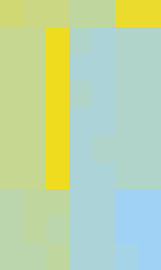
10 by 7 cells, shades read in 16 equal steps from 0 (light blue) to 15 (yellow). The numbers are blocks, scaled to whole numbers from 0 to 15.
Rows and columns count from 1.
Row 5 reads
7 7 15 2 2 3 3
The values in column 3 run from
5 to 15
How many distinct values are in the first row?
4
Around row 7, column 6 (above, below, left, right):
3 0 2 3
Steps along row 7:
same up down same up same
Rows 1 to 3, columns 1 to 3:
9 8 8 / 7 7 15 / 7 7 15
